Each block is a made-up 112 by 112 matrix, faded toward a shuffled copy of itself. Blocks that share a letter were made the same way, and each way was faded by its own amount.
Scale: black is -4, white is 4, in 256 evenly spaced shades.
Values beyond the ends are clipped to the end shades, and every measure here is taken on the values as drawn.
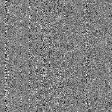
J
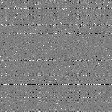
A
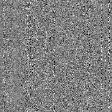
J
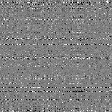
A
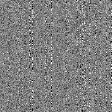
J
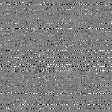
A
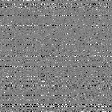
A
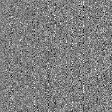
J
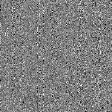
J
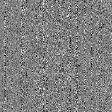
J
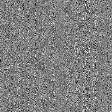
J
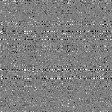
A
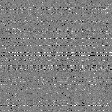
A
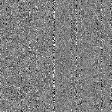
J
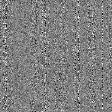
J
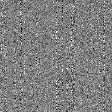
J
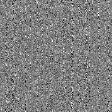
J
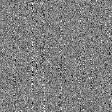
J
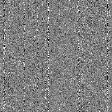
J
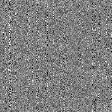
J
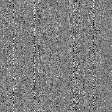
J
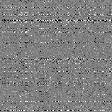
A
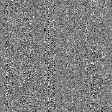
J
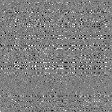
A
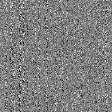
J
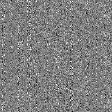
J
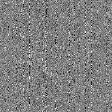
J
